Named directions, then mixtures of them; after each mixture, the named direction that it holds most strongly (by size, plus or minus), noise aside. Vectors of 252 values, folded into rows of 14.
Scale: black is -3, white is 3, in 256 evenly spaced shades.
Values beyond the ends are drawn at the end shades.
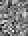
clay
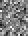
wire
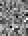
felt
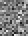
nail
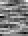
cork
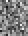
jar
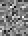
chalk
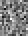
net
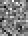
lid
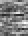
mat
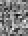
felt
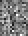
net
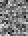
clay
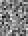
net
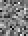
wire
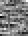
cork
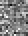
clay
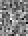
net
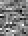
cork
